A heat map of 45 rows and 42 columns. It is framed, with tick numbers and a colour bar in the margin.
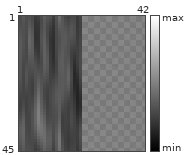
The table splits into one row of 2 panels. Panel 1,1: low, streaked downward. Panel 1,2: middling, checkered, faint in contrast.
